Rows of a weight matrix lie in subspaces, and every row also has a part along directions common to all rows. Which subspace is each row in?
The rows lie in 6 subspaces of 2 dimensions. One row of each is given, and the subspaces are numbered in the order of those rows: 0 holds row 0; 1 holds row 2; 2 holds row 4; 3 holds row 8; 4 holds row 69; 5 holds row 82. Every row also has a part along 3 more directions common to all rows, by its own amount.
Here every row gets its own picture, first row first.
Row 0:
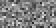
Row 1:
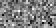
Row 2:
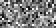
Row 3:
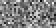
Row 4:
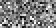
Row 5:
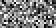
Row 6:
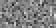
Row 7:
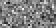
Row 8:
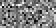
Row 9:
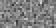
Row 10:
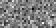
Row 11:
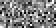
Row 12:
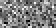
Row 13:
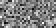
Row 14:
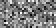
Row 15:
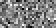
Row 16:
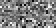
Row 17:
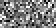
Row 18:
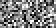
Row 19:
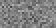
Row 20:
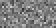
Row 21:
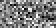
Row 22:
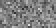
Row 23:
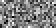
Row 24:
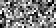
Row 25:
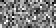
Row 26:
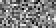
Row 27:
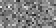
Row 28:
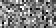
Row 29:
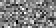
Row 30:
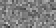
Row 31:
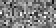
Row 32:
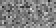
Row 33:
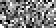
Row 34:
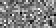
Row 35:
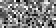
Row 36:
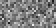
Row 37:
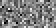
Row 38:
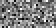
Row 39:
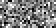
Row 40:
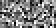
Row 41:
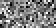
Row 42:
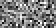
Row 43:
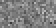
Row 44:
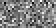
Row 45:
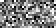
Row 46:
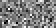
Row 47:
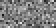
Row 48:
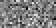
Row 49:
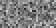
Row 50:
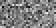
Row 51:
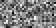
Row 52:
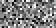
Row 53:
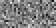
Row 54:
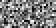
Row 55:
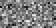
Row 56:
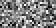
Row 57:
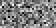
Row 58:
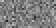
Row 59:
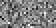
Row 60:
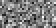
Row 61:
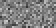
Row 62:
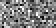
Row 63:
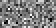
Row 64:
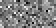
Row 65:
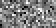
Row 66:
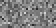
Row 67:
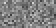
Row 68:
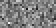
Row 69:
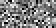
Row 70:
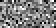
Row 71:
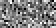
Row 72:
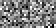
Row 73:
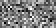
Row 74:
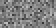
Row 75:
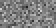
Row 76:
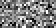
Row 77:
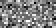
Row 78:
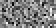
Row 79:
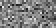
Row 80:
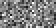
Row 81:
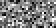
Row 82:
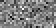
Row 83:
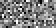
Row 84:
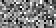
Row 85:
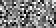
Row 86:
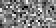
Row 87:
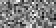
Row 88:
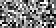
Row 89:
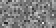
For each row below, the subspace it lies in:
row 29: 0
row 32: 3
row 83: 0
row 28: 3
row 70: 5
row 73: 3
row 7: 2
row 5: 0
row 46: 3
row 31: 1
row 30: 5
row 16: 2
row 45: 5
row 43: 4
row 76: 2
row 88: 2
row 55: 2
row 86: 2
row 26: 4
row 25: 5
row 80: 5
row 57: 3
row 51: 5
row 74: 0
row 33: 1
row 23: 5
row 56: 2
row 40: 0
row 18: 4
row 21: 5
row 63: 3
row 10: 4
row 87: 5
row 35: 2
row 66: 1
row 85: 4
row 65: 2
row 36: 1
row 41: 1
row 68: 1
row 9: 0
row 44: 1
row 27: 2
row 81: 0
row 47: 5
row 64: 2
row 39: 4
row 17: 1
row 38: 0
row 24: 1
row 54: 4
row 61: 3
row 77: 2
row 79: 3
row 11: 1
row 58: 5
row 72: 0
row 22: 2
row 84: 0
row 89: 4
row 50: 3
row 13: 4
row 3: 5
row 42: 2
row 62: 3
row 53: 5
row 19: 3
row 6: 0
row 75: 2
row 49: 5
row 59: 1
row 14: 5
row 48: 2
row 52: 0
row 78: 0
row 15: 1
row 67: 4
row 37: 3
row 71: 5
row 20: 3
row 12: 2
